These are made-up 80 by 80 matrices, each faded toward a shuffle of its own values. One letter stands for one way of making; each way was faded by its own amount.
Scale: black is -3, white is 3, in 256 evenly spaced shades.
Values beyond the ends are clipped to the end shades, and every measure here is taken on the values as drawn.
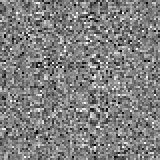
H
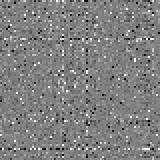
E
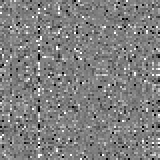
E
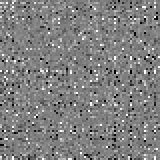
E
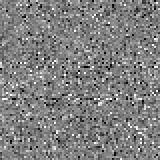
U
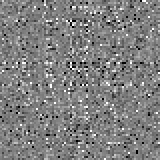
E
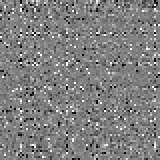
E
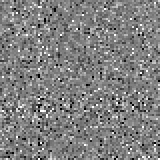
U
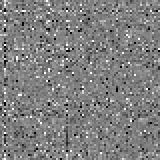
E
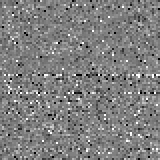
U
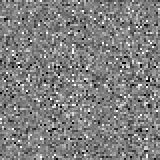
U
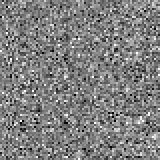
H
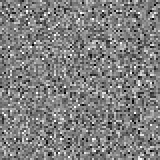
H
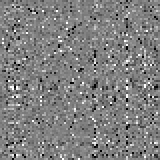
E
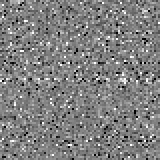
U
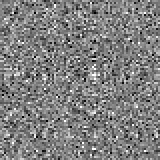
H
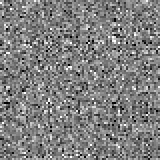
H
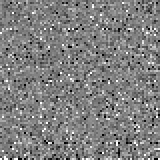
U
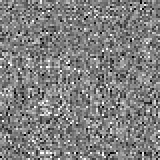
H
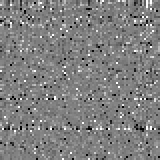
E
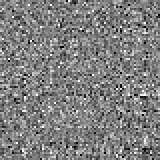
H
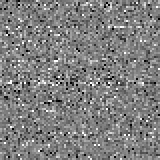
U
